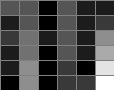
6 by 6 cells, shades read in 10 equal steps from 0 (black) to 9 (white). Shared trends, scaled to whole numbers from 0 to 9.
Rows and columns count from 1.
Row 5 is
1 5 0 2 0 8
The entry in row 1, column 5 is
1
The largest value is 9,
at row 6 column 6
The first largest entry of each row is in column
1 2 6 6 6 6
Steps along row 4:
up down up down up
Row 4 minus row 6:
1 -1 0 1 -1 -3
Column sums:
8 24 1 16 6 31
